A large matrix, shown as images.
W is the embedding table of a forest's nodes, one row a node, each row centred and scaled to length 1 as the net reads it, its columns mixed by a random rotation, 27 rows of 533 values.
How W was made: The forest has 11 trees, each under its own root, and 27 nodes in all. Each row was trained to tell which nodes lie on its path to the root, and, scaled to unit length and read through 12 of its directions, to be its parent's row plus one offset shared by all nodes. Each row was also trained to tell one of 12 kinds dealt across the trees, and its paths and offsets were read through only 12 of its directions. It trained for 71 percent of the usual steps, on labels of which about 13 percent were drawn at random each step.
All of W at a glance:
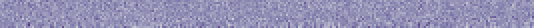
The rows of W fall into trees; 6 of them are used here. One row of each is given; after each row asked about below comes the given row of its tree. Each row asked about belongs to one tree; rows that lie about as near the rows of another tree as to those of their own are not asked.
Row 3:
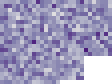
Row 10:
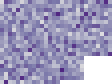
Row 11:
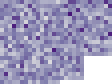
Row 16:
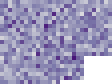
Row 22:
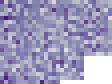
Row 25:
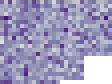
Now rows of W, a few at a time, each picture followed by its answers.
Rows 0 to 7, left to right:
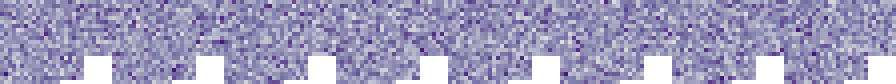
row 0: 11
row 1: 10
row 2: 22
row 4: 22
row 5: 11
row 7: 22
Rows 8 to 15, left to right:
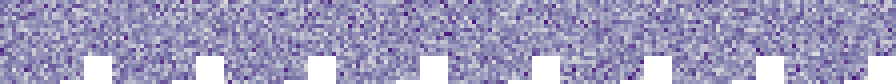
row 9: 25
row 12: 3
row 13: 16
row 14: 3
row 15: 16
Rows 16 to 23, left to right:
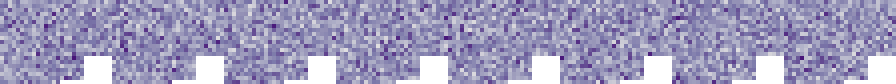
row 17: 10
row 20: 11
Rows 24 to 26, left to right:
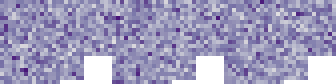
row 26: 3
